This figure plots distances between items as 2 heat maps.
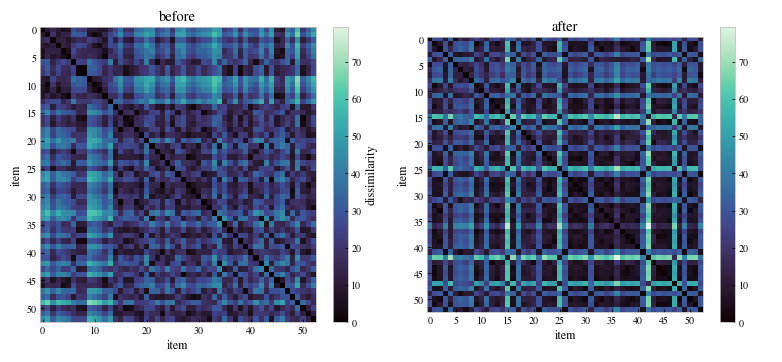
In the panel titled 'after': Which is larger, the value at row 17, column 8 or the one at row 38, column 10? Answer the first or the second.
the second
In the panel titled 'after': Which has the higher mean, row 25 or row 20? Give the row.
25
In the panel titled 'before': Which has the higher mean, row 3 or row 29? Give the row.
3
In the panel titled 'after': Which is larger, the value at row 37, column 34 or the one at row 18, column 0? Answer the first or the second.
the second
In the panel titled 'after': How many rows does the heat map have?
53
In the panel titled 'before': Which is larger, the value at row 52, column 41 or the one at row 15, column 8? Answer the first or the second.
the first
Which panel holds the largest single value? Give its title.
after
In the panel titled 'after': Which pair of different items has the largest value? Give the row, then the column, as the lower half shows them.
42, 36
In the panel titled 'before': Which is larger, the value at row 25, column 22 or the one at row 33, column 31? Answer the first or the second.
the second
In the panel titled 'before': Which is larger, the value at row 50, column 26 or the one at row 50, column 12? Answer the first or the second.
the first
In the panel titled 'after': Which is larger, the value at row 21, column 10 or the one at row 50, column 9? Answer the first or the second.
the first
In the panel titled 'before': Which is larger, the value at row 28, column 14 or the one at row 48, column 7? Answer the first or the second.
the second
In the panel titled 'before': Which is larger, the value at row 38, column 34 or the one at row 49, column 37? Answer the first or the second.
the first
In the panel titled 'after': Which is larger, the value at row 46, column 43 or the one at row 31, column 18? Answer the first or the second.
the second
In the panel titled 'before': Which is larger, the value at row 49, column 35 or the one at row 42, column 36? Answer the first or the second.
the first
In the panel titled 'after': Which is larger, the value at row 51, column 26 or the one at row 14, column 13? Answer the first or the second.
the first
